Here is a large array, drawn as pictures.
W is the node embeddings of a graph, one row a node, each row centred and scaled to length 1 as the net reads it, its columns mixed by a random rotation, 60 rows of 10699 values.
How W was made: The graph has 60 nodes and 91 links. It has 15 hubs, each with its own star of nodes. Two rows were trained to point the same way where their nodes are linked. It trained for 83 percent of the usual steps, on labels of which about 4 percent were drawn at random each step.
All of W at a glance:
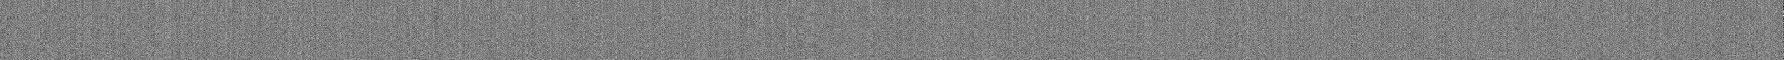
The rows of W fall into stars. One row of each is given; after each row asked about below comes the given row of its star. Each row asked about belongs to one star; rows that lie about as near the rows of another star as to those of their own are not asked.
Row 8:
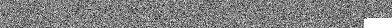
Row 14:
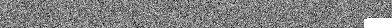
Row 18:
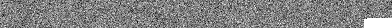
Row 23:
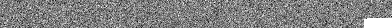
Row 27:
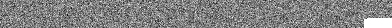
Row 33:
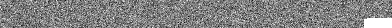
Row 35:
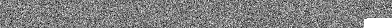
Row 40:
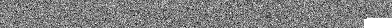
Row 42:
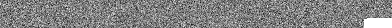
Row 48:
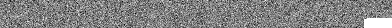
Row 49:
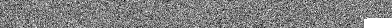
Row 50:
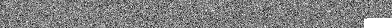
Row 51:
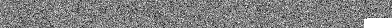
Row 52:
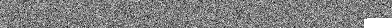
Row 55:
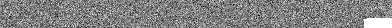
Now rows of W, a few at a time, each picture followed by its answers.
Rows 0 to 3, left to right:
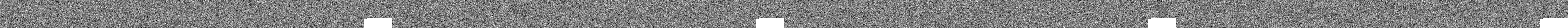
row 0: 35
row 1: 14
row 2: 27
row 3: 18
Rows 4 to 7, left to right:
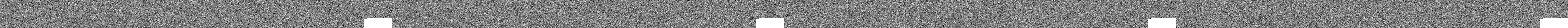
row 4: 35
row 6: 27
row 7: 42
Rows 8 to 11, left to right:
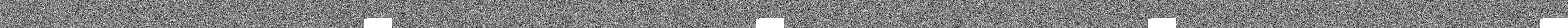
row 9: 42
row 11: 8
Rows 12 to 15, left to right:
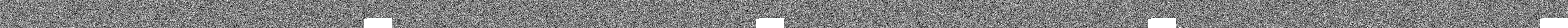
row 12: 8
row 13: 51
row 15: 50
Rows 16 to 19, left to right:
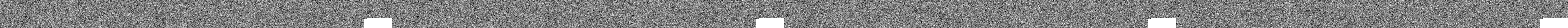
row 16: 18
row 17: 18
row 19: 40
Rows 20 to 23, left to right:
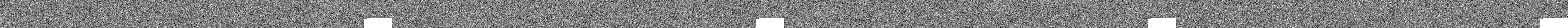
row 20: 55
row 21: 8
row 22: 50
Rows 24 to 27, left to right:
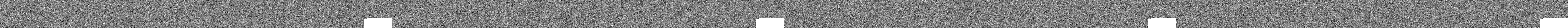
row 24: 8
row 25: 48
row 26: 52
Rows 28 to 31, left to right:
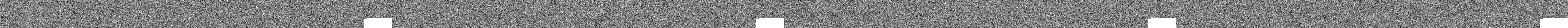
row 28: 35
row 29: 23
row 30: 49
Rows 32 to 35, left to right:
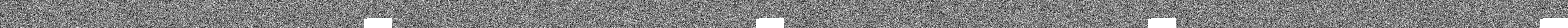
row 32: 49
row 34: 33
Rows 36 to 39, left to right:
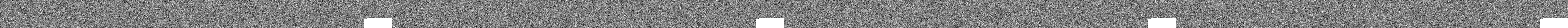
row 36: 49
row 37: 42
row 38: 23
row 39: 52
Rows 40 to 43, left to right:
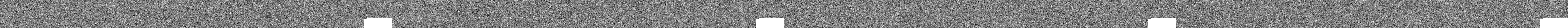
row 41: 48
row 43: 33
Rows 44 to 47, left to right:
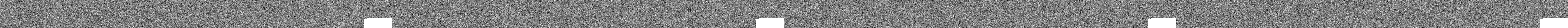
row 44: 33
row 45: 55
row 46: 33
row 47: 14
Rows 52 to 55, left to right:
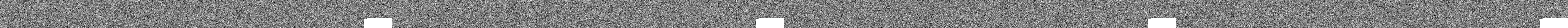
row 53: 52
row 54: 35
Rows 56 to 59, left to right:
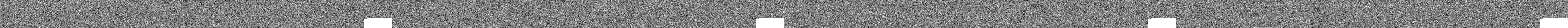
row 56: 42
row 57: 50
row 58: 52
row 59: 40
